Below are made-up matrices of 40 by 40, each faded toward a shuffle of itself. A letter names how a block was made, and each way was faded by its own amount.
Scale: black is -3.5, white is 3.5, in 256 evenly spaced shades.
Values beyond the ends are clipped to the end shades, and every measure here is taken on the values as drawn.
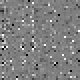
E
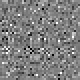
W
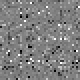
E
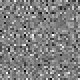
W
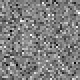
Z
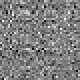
W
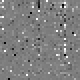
E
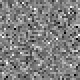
Z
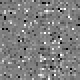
E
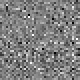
W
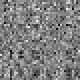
W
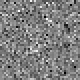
Z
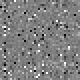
E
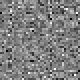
W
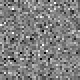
Z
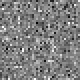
Z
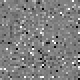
E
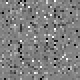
E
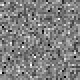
Z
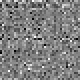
W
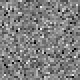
Z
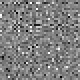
W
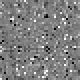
E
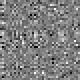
W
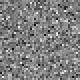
Z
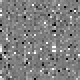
E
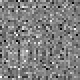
W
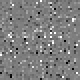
E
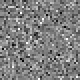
Z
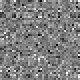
W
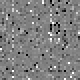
E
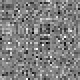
W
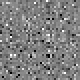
W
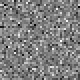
Z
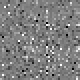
E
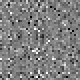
W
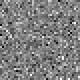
Z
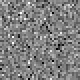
Z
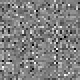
W
